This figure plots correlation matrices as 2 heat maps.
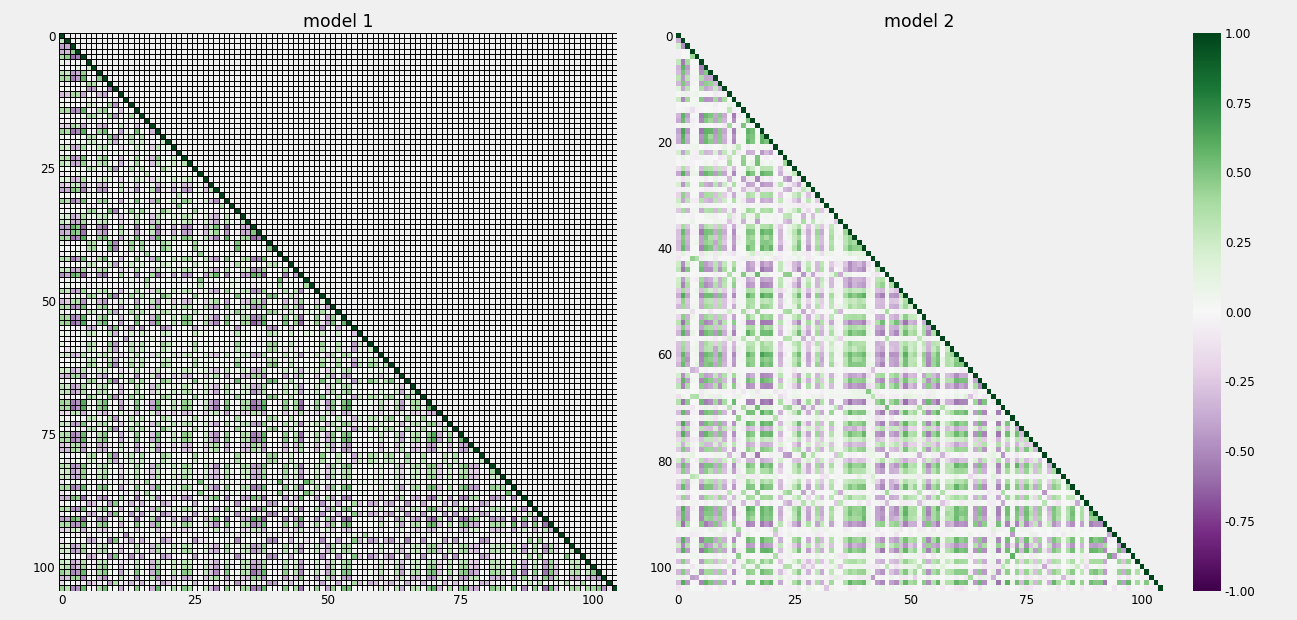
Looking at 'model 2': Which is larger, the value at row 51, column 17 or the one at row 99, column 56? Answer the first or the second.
the second
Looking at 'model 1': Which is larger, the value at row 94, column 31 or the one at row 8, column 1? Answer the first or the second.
the second
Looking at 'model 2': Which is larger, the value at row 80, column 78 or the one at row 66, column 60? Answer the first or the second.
the first
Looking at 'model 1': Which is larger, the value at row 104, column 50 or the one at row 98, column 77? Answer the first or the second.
the second
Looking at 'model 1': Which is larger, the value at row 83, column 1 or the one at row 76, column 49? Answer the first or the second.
the first
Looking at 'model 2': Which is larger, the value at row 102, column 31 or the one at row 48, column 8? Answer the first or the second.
the first
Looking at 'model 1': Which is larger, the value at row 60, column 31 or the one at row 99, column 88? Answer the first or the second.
the first
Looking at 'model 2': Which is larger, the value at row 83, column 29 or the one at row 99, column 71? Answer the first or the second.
the second
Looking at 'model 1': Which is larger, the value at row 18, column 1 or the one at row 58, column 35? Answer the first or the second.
the first
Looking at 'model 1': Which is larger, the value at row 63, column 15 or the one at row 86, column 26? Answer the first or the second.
the second
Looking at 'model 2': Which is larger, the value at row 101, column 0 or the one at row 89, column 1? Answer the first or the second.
the second
